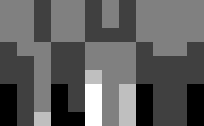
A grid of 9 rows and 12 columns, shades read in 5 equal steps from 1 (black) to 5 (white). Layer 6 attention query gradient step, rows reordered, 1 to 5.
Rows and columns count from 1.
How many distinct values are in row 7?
5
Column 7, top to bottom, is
3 3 2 3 3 3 3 3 3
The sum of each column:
18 22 25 18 20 31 26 27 18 22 22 18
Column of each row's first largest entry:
1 1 1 2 3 6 6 6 6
